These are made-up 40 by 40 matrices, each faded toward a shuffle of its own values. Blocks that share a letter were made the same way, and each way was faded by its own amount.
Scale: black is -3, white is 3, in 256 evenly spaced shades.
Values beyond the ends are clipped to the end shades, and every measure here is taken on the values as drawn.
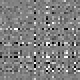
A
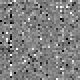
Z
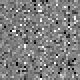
Z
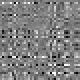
A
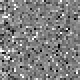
Z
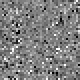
Z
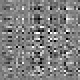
A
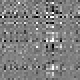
A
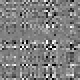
A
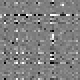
A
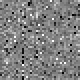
Z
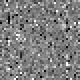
Z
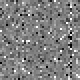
Z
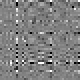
A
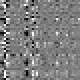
A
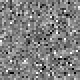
Z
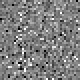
Z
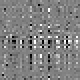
A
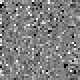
Z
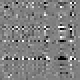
A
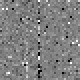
Z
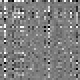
A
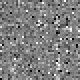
Z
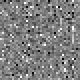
Z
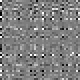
A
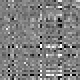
A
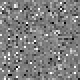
Z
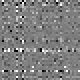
A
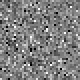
Z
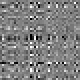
A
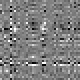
A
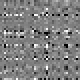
A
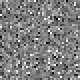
Z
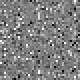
Z
